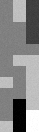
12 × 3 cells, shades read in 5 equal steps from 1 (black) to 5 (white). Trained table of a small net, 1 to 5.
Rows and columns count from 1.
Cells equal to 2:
4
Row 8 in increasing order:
3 4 4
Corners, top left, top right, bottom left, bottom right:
3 2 4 5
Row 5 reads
3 3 3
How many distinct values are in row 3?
2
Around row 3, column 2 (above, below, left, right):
4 3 3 2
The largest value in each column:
4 4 5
